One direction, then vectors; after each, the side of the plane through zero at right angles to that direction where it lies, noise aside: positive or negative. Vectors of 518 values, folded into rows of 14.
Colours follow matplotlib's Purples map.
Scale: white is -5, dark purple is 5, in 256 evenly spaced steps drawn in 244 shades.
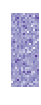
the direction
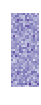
negative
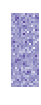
positive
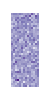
positive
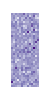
negative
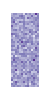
positive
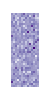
negative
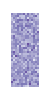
negative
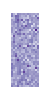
positive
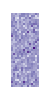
negative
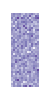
positive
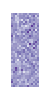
negative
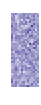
negative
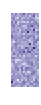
negative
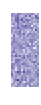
positive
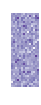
positive
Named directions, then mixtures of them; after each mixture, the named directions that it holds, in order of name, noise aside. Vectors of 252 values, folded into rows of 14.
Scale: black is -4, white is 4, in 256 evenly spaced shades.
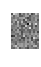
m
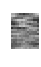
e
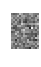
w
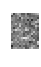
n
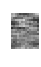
e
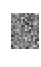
m, n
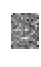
n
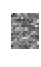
e, n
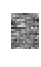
e, w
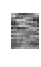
e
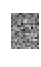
w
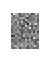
m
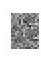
m, w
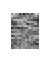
e, m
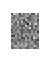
m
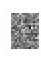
w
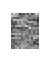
e, m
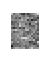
e, n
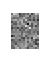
e, m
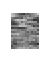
e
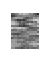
e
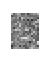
n
